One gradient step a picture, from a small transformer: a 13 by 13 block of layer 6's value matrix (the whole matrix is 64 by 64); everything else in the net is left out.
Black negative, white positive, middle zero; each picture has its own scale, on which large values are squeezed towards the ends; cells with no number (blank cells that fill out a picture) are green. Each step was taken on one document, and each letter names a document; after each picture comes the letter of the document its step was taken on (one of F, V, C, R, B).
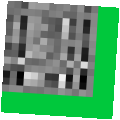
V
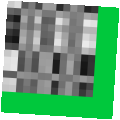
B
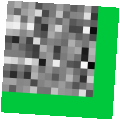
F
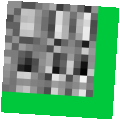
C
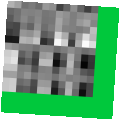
B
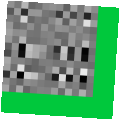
V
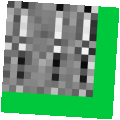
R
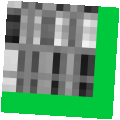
B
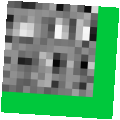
C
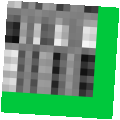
B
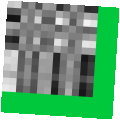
B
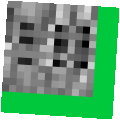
C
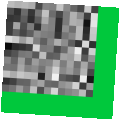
F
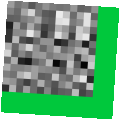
C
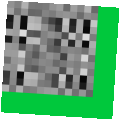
V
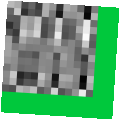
R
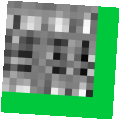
C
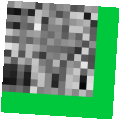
F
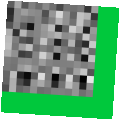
R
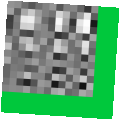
C
